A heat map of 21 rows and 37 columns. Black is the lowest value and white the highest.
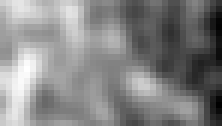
On average the colour sits 50% of the way up the scale. The field is mottled with small blotches. There is an overall slope up to the left. There are no lone odd cells.
